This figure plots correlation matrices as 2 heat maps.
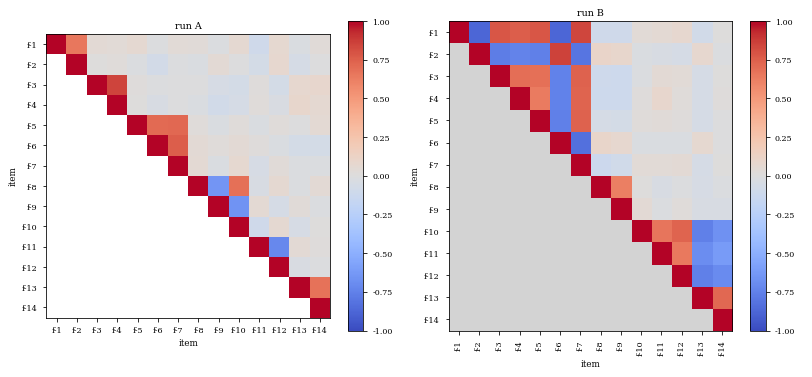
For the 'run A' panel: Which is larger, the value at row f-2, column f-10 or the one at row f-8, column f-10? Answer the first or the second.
the second
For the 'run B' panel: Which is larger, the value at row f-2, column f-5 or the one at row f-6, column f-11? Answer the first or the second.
the second
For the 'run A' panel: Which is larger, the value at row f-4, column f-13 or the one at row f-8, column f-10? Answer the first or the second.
the second
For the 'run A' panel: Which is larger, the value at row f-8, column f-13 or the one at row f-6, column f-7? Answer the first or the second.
the second
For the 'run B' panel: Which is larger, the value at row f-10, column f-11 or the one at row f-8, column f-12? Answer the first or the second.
the first
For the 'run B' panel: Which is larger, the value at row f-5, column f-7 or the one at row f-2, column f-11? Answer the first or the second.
the first
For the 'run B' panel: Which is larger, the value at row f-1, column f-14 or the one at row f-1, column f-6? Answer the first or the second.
the first
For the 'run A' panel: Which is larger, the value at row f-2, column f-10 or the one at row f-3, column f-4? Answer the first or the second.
the second
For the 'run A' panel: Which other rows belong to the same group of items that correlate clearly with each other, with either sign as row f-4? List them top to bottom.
f-3
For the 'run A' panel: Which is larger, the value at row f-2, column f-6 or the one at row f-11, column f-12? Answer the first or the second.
the first
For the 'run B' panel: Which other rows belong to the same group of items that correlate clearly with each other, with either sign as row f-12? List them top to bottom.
f-10, f-11, f-13, f-14
